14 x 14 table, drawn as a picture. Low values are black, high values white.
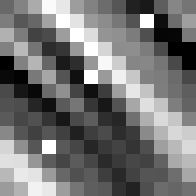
Lone odd cells: 3, each higher than its neighbours. Slope: none. Calmest part: bottom middle. Grain: diagonal, down to the right. Mirror symmetry: none.
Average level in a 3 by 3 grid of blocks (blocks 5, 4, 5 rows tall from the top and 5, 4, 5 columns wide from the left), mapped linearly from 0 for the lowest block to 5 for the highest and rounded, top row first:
3 5 1
0 1 4
4 0 3
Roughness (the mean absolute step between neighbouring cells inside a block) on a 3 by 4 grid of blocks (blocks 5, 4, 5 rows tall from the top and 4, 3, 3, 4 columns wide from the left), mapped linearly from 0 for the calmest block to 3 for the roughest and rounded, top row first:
2 3 1 3 | 1 3 2 1 | 2 0 0 1
